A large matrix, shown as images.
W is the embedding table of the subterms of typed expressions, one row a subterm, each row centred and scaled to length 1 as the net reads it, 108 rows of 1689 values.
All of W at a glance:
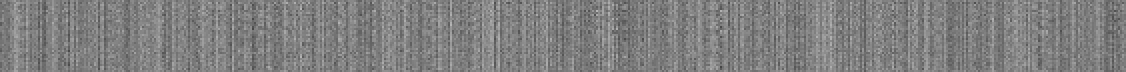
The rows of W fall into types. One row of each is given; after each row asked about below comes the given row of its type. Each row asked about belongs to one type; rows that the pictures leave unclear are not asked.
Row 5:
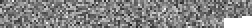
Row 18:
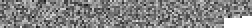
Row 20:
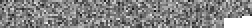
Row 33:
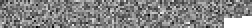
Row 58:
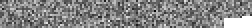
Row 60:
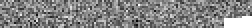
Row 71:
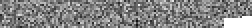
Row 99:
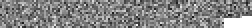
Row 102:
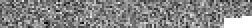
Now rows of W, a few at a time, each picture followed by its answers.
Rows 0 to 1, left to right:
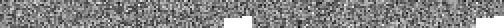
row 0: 71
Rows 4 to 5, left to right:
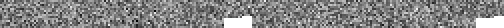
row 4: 20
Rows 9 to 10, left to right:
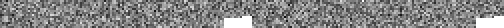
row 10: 18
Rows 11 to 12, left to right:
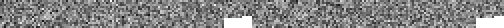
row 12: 18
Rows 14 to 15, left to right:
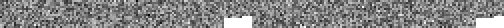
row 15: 58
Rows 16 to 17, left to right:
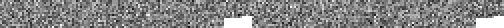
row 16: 60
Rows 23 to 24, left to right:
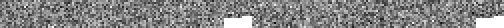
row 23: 58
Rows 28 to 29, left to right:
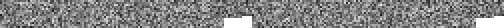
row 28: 71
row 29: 99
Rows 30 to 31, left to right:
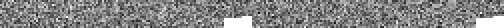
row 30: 60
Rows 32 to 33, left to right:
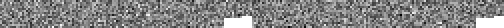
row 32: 60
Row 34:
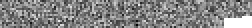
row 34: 58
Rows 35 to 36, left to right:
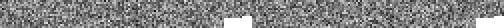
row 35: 58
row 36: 5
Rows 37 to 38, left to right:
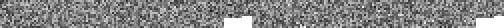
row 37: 33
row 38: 58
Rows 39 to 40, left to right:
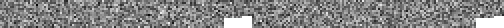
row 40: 99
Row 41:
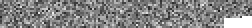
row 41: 102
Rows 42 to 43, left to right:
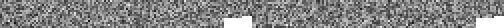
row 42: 99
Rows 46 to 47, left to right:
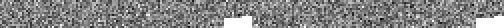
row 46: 60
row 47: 58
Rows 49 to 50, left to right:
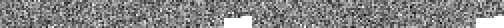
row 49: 58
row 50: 18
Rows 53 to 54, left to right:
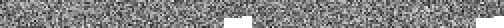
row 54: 5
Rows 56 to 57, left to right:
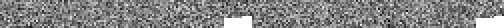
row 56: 60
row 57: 20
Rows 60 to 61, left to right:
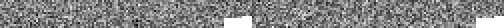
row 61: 102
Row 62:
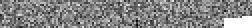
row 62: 71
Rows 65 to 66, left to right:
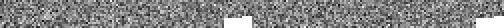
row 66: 99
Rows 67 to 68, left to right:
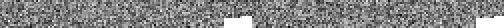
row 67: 60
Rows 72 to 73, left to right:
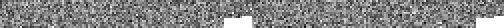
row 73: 33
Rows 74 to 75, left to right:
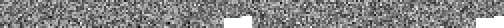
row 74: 5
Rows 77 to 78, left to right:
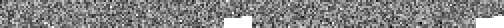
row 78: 5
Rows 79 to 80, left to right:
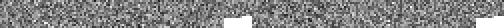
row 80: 99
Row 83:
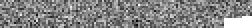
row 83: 60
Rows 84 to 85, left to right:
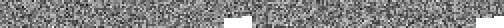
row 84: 18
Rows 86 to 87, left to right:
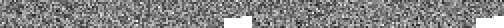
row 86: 99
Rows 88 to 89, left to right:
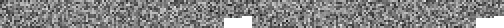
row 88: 33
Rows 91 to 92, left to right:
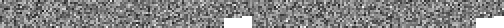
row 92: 99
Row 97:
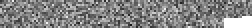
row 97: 5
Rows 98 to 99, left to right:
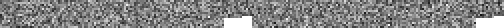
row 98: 71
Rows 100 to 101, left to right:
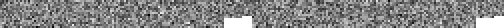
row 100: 33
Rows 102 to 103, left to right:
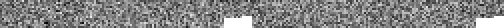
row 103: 33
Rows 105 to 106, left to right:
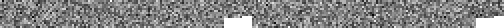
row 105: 18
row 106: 71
